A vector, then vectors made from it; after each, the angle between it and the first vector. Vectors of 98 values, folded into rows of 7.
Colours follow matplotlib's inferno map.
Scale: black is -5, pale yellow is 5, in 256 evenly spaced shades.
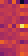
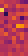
partly aligned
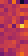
nearly parallel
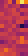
nearly opposite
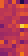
nearly parallel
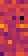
partly aligned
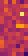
partly aligned
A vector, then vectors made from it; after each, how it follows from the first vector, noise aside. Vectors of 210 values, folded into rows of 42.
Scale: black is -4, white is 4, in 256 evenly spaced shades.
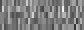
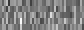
reversed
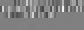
partly zeroed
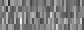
reversed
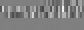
partly zeroed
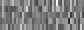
wrapped around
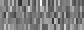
wrapped around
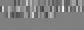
partly zeroed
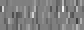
partly zeroed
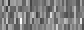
reversed
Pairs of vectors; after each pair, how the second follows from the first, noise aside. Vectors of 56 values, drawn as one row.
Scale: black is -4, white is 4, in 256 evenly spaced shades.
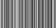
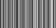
sign-scrambled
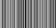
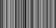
sign-scrambled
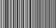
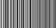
copied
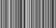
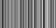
shuffled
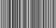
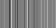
partly zeroed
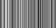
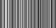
copied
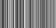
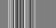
partly zeroed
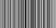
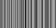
sign-scrambled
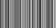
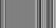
partly zeroed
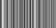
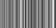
reversed
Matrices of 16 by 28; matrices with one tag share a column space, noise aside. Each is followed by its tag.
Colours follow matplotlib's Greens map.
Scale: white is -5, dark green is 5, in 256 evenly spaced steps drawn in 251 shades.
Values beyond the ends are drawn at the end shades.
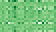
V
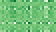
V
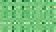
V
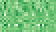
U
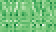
U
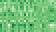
U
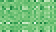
V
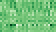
U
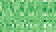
U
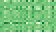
V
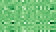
V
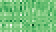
U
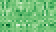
U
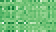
V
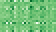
V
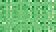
V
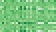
V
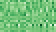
U
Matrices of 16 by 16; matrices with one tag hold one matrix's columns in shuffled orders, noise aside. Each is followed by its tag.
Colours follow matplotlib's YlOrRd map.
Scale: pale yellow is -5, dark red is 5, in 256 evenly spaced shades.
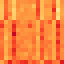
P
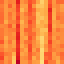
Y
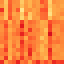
P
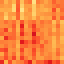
P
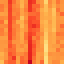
Y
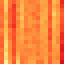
Y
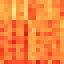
P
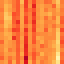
Y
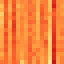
Y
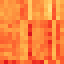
P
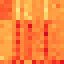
P
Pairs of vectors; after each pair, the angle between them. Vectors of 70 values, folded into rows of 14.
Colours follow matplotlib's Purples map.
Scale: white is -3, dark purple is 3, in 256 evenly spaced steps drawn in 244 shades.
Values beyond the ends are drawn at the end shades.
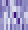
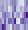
partly opposed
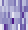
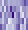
partly opposed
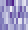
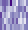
partly aligned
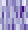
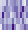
nearly parallel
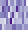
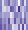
partly opposed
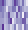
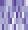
nearly parallel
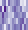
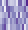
partly opposed
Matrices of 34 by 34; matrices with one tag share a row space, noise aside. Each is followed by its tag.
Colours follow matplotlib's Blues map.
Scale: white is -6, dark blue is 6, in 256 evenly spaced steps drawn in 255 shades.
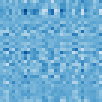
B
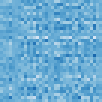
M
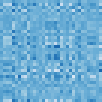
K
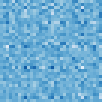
B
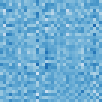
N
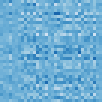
M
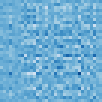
M
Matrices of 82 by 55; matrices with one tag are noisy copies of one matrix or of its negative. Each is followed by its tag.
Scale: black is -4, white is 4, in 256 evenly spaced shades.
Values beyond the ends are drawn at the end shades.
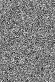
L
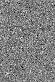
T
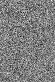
T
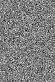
L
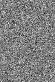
L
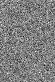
T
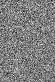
T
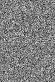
L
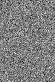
L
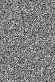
L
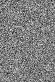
T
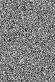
L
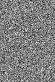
L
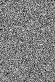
T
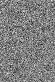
T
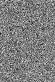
T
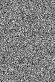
L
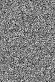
L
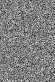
L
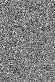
T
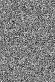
L
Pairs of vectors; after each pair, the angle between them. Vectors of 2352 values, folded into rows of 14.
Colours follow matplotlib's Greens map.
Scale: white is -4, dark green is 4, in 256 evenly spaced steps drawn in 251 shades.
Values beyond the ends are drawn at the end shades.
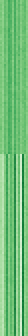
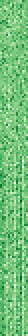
partly opposed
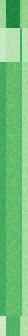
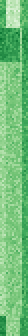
nearly opposite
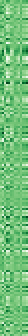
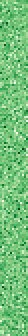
orthogonal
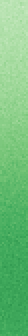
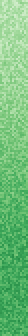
nearly parallel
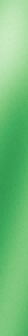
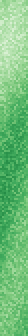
nearly parallel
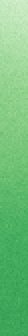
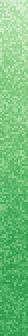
nearly parallel
